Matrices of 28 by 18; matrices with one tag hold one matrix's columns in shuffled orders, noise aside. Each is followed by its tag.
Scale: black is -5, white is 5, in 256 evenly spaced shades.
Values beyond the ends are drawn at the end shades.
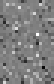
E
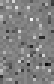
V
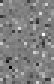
E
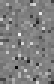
E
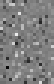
E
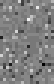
V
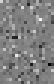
V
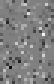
E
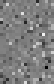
E
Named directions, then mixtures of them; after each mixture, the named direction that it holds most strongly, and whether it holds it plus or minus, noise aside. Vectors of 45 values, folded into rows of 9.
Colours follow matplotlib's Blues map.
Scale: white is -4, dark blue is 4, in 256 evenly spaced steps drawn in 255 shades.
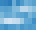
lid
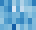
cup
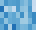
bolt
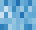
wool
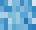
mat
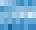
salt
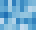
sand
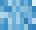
mat, plus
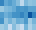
salt, minus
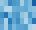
mat, minus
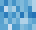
bolt, plus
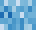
wool, minus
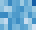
mat, minus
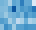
cup, minus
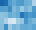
lid, plus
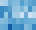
salt, plus
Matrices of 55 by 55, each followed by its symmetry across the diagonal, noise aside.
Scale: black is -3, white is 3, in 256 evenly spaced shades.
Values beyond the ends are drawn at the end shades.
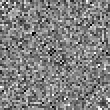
symmetric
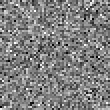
neither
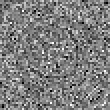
symmetric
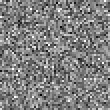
neither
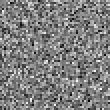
antisymmetric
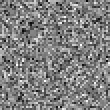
symmetric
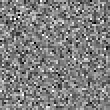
antisymmetric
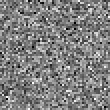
neither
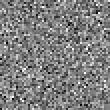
antisymmetric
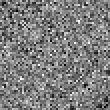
symmetric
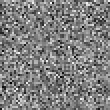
antisymmetric
